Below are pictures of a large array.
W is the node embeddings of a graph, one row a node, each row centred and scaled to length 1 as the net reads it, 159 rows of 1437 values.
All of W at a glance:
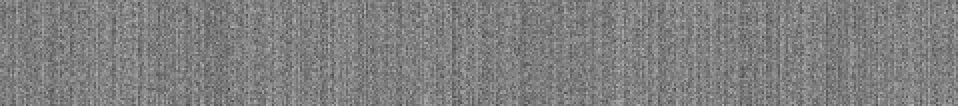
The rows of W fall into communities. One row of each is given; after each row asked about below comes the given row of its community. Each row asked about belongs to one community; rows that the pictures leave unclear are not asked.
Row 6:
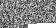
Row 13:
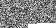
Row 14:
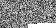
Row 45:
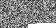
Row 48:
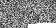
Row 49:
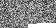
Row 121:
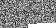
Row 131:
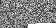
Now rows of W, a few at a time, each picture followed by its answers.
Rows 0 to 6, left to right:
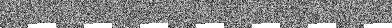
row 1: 6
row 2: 13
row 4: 131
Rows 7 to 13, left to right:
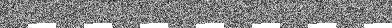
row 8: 13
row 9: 131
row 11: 13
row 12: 14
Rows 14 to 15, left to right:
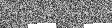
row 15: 14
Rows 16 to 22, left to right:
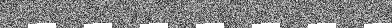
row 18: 48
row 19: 131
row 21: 13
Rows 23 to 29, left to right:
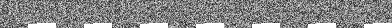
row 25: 45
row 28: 45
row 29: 45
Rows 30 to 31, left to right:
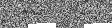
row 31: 49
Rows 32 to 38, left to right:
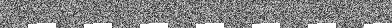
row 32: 48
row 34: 131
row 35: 13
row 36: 45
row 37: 45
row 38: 49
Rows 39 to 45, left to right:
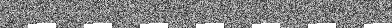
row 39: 14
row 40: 14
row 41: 131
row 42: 131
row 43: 45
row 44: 131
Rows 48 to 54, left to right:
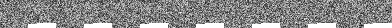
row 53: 6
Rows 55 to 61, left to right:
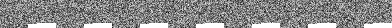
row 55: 121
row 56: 13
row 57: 131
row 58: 131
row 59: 48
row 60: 131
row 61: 14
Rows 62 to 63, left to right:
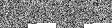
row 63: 13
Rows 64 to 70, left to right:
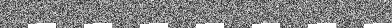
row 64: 45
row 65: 45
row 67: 13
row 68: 45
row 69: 48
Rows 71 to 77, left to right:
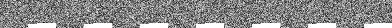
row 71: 45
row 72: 49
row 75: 13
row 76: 49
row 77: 131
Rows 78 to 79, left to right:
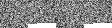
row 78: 49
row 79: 6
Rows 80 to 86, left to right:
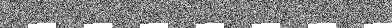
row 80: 14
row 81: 48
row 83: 49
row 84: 14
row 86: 13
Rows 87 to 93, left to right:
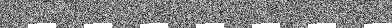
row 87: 49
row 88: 14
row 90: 121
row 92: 48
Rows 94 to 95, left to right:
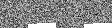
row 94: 121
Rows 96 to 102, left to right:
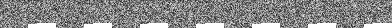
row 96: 45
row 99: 14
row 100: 131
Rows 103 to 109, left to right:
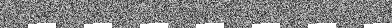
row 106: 13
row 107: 48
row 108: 131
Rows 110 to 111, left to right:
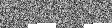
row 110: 13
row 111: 13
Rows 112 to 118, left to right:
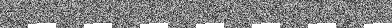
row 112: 131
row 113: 13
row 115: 121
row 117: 14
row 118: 14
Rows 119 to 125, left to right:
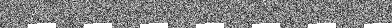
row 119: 48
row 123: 45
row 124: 48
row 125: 131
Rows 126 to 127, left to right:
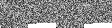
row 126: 14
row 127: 45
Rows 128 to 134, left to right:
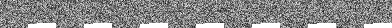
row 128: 45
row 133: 49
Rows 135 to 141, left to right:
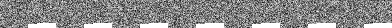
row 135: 14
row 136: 121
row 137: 13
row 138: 13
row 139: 121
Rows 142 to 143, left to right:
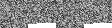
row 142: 48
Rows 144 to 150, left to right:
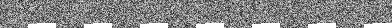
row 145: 131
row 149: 121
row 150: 45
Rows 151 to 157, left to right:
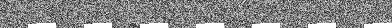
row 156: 121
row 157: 45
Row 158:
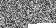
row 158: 49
